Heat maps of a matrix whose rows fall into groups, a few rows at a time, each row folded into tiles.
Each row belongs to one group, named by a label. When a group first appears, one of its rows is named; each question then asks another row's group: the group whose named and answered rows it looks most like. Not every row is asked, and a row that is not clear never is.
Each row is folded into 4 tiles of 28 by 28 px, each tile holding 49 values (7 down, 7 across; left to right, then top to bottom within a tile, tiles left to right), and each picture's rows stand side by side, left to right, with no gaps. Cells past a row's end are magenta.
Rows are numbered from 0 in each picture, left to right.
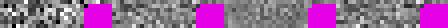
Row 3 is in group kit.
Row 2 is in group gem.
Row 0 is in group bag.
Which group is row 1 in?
kit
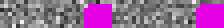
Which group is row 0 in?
gem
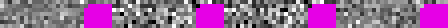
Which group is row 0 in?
kit
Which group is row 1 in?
bag
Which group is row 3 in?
gem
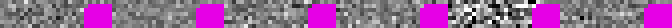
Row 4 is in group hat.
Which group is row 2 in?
kit
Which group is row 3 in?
gem
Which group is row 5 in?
kit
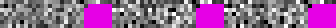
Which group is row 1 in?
bag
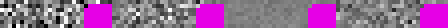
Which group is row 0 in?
bag
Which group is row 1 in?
hat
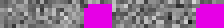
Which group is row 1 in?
kit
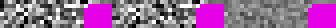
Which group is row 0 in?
hat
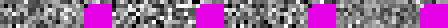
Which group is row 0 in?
bag
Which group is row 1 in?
hat
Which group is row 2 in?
bag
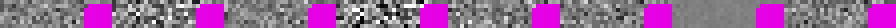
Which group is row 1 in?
hat
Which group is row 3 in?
hat
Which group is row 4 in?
gem
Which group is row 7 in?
bag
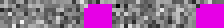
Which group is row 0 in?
gem
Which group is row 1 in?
bag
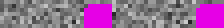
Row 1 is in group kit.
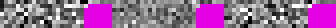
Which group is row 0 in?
hat
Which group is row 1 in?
gem
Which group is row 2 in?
hat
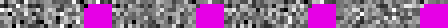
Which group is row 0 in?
bag
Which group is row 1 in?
bag
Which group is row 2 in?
bag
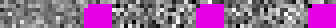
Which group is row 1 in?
bag
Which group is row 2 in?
bag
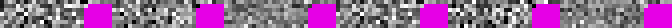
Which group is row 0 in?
hat
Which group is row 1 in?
bag
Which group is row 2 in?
kit
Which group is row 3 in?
hat
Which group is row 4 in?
bag
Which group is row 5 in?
gem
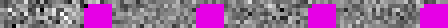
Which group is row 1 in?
kit
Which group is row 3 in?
gem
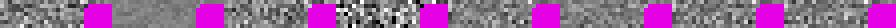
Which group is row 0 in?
kit
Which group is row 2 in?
gem
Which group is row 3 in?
bag
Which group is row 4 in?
kit
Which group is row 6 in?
kit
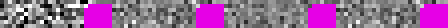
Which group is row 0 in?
hat
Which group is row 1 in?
gem
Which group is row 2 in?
bag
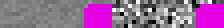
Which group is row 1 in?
bag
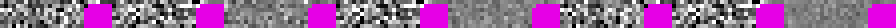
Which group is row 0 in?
bag
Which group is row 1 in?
hat
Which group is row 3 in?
hat
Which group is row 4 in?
gem
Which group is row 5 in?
bag
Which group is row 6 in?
hat
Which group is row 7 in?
gem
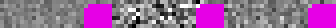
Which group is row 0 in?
gem
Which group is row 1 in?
hat
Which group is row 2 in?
gem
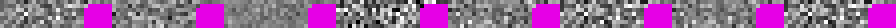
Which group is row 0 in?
hat
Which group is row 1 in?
kit
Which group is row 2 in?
gem
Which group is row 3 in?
bag
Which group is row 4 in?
gem
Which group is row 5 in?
hat
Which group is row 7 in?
hat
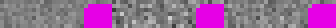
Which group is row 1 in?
gem
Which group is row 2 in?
gem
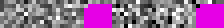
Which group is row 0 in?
hat
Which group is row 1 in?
bag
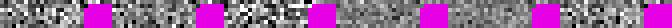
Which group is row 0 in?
bag
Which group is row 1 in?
bag
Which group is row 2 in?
hat
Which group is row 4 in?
bag
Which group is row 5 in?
bag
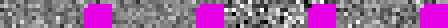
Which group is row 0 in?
gem
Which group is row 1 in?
kit
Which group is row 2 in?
bag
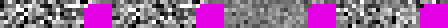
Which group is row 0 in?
hat
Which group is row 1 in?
hat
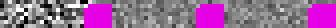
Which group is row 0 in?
hat
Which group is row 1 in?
gem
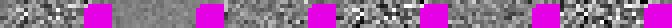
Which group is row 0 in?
hat
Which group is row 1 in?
gem
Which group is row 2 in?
kit
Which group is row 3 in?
hat
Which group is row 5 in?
hat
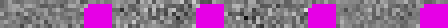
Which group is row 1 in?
gem
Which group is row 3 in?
gem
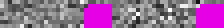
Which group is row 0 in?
kit
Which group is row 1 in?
hat
